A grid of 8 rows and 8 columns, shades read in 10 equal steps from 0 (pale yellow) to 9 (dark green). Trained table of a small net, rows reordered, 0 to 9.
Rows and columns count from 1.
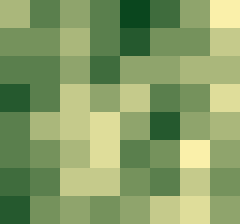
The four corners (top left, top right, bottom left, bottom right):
3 0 8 4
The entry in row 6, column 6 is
5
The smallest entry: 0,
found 2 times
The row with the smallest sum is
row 6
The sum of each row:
39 39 37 34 31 30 35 33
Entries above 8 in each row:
1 0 0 0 0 0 0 0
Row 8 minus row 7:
1 -1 2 3 -1 -4 -1 -1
